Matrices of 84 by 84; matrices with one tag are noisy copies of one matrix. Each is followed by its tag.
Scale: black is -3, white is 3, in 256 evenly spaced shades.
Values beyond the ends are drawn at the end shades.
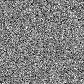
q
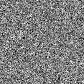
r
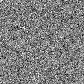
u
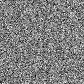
q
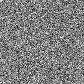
u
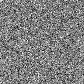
u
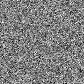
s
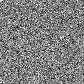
u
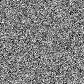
s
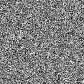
r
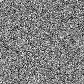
u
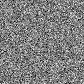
q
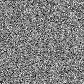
q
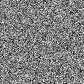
s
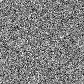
u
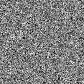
r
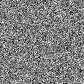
s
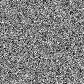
s
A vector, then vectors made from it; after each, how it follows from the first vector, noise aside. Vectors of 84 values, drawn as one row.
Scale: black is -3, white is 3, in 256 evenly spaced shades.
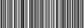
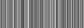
shrunk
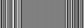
partly zeroed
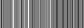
partly zeroed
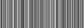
shrunk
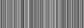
shrunk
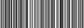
reversed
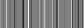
partly zeroed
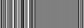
partly zeroed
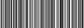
reversed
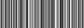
reversed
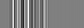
partly zeroed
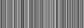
shrunk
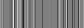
partly zeroed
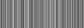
shrunk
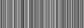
shrunk
